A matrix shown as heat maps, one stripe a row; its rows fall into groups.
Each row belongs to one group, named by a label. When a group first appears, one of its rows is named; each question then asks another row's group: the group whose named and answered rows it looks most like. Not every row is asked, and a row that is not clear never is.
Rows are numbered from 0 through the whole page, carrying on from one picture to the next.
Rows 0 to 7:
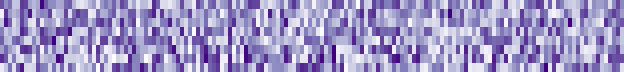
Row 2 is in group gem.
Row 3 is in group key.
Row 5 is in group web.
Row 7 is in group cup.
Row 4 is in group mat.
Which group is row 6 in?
web
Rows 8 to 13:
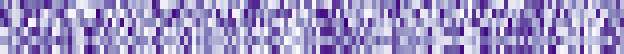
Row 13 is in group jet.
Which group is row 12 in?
key
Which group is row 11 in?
jet
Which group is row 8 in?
key
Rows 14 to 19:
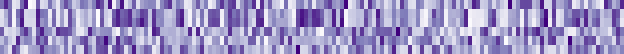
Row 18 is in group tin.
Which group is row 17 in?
key
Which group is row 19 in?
mat
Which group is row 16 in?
cup
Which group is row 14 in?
gem
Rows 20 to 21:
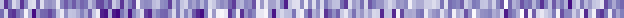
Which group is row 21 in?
mat
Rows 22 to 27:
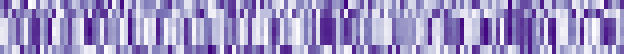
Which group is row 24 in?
jet
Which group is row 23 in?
mat
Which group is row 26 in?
jet
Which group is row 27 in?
web
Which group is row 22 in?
gem
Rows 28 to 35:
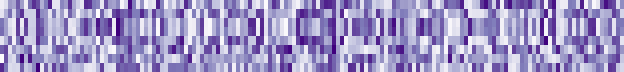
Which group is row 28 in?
jet
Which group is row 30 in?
tin
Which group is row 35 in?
web
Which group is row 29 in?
cup
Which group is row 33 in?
web
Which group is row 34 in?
tin
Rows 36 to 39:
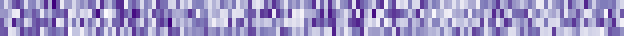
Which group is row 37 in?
web
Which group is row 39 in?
web
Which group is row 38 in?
mat
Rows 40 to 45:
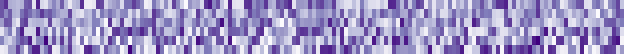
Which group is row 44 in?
key
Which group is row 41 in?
key
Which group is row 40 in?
web
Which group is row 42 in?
gem
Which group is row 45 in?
jet
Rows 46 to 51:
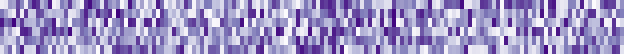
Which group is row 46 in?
jet
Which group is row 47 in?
tin
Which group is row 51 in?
cup
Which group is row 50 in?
tin
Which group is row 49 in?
key
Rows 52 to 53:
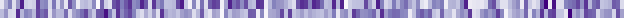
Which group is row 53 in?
tin
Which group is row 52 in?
cup
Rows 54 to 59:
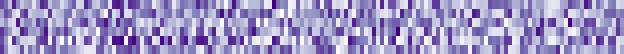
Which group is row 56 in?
tin
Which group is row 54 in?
mat
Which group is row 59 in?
web
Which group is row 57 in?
key
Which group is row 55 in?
gem
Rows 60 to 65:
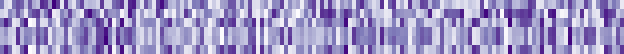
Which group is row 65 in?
gem
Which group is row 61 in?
jet
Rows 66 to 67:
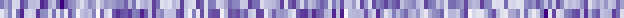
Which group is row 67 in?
cup
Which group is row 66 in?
key
